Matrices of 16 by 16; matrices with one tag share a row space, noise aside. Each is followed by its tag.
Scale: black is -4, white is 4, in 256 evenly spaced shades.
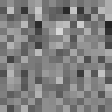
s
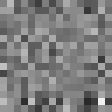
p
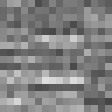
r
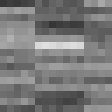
r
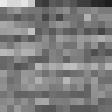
r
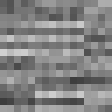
r
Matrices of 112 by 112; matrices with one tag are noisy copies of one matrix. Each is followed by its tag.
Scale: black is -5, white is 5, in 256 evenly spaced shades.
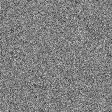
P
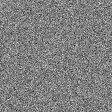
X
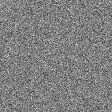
X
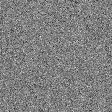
P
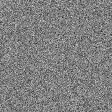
X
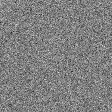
X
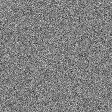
X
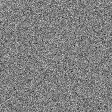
X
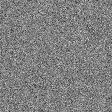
P
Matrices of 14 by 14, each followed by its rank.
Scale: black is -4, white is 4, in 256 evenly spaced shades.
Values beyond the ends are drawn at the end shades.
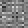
two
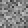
full rank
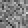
full rank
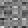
two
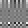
one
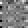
two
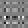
one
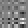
one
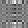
one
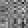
two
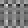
one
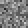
full rank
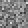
full rank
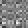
two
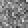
full rank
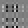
one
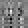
two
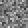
full rank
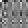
two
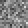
full rank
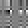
one
